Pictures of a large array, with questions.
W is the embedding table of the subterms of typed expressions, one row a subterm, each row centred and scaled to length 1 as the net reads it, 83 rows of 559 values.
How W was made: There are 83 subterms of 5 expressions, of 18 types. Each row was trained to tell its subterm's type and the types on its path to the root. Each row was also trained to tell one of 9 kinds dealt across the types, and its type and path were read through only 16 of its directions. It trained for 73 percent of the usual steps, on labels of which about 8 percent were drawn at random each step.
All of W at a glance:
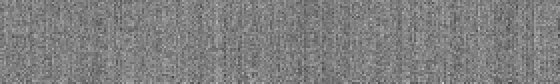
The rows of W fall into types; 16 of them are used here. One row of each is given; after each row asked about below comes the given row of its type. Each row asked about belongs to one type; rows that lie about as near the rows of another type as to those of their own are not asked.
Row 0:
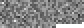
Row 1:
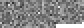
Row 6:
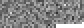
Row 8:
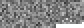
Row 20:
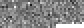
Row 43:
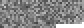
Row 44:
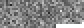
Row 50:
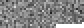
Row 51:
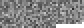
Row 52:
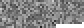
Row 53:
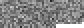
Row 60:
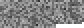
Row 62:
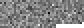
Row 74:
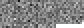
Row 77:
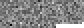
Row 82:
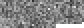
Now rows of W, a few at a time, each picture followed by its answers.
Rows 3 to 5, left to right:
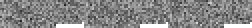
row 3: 74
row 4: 0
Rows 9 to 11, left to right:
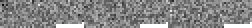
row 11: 53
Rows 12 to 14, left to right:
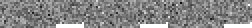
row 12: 52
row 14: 1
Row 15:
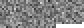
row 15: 44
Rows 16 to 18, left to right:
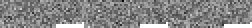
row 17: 74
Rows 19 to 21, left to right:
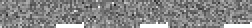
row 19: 8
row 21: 77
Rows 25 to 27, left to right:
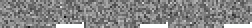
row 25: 77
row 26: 74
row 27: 1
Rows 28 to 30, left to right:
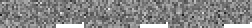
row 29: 1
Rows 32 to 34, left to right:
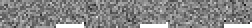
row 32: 60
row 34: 8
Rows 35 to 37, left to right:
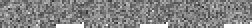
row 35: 62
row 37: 20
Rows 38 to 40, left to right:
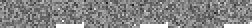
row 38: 53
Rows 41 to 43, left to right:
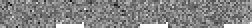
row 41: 44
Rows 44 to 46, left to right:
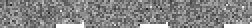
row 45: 74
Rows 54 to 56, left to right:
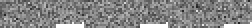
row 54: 20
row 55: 8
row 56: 77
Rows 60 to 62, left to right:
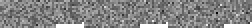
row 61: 62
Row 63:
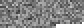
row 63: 20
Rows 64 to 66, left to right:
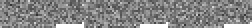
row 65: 77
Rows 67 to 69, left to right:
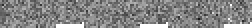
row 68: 52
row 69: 20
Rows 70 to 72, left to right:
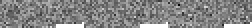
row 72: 62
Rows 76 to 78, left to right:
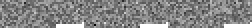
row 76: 6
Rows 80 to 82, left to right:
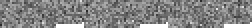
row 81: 52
